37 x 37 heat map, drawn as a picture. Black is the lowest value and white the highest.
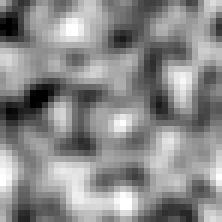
Lone odd cells: none. Mirror symmetry: none. Histogram: bell-shaped. Slope: none. Grain: blotchy.
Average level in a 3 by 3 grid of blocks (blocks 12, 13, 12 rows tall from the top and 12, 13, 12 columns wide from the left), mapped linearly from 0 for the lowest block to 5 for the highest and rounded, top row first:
333 / 022 / 453
